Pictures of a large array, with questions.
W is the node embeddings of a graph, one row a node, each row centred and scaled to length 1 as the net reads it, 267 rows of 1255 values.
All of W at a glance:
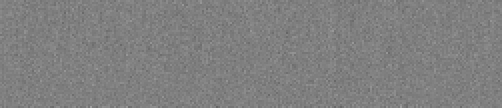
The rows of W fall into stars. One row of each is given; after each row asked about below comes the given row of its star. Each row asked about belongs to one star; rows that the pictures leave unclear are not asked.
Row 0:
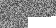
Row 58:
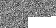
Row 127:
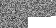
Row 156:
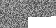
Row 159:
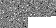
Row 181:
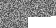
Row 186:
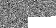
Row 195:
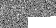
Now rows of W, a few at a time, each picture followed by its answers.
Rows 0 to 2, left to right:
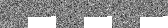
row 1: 181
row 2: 127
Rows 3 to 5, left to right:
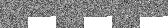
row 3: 127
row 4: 181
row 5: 186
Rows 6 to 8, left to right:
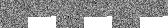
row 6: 195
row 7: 127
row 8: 181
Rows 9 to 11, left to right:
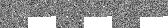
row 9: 181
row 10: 159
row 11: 159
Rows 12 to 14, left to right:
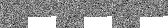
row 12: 195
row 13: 58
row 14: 0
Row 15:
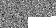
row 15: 127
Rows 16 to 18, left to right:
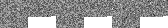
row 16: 127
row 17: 156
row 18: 58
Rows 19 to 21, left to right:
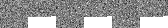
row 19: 159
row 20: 195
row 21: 0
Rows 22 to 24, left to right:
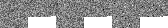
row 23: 127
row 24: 156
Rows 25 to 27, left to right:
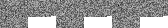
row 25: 159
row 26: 58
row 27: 0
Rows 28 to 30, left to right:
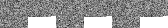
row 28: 195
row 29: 195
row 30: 181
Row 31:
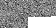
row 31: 58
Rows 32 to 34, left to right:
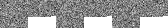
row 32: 58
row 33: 127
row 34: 195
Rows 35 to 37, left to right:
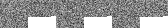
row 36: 127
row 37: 159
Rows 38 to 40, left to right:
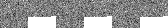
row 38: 58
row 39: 186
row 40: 127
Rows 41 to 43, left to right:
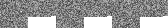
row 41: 159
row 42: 0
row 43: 127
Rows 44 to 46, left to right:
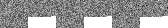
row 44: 58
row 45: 127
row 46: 195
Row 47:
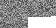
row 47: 181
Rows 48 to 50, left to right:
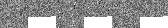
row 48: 127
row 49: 159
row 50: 127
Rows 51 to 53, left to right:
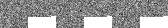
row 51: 127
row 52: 186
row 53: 58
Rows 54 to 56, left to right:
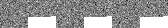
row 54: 186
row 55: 127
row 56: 0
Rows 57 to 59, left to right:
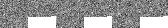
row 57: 159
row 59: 58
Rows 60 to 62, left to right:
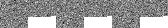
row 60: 0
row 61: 0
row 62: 127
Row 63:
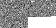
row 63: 195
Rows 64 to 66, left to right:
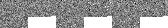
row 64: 186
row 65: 181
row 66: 181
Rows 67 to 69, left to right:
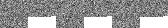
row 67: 58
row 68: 58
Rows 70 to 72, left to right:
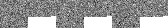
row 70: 186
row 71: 127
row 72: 0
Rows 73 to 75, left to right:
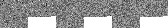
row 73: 156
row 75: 0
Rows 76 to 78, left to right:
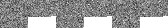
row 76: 195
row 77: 186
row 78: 0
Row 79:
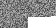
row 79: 127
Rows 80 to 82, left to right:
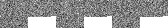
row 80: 186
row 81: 58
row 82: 0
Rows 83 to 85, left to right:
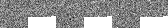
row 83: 195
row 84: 0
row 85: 58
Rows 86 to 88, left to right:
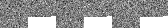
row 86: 181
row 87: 186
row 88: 181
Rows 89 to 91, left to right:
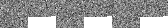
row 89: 195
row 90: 0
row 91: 156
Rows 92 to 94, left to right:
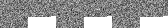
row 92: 0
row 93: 127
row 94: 0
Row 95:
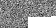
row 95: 58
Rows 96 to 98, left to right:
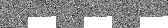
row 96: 195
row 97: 159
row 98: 0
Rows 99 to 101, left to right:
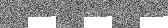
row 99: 156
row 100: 0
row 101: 58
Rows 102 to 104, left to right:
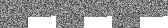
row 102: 156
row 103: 58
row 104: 58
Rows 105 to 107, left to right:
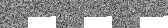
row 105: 156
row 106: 156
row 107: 181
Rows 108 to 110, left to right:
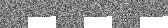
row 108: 181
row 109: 181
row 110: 127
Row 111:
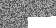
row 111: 186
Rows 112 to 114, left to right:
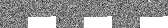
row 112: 159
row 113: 195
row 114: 186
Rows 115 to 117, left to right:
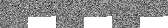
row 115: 159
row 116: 186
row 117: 156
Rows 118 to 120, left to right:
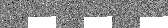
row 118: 156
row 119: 0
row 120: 186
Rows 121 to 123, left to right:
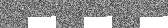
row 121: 156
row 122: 0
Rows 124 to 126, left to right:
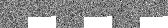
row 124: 127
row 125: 0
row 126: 181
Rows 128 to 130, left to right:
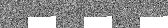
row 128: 127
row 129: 159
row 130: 156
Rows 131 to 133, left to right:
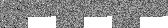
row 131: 156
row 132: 195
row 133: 127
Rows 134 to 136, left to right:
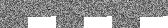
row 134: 195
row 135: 186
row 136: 127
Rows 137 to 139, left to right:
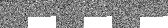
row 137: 186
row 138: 186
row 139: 195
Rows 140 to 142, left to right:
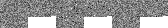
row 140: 0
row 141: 159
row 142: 195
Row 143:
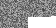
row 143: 186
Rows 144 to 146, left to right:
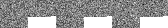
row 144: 195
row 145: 181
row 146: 181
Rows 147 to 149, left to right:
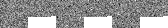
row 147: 156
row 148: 181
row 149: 58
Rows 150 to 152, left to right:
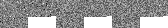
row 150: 156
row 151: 127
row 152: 156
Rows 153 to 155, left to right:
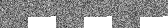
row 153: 186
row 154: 186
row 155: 159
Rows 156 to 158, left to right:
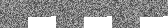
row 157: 186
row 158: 181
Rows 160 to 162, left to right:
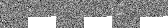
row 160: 156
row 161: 127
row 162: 58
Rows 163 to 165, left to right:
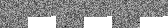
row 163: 58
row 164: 58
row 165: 186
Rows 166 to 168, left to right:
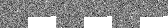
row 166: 186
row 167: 58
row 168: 195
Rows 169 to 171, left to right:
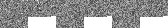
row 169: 58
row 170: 58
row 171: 127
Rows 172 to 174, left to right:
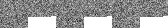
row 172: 156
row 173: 127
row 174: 181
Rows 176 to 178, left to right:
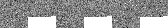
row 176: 0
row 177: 181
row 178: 156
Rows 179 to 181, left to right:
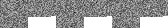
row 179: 156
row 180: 0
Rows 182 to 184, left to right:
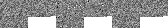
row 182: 127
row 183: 156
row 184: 58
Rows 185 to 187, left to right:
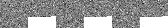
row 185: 181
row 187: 195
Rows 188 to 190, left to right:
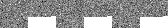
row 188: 159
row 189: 159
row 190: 127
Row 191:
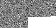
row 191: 195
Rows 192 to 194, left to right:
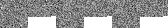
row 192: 195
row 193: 159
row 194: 58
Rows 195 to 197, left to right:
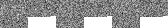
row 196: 156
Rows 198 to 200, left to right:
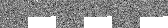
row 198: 186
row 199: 0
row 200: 159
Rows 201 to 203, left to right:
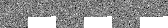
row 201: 58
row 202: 195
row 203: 159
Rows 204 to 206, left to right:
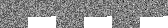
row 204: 195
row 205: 58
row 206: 181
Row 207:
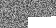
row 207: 195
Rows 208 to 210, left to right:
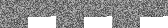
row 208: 195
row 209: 127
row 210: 181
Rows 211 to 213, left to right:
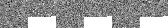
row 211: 181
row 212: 0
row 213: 186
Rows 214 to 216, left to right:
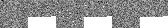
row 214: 159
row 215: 159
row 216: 186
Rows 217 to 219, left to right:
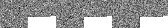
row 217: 195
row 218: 0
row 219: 127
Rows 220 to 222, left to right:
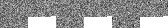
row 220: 186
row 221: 0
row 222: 0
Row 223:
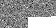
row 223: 156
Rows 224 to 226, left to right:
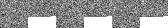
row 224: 127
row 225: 181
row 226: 195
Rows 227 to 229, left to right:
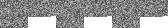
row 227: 58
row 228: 58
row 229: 0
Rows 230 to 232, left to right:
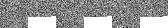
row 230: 159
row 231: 181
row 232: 156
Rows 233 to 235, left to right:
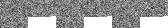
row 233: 0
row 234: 181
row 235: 181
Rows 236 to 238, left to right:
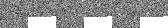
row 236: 159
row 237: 181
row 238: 58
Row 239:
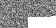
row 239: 127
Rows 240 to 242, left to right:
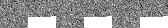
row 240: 186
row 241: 127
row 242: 0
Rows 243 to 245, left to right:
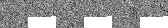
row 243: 186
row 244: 127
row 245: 159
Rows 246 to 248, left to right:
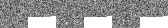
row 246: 195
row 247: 127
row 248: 0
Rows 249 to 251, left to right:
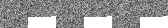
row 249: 195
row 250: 186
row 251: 127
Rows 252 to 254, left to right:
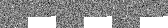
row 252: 156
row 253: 186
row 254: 195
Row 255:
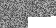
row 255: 186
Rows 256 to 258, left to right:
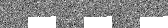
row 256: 186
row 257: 181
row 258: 186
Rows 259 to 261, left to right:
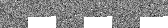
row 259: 127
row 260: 181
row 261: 58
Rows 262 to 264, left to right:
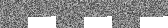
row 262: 195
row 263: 156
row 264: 159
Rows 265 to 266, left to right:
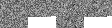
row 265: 195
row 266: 58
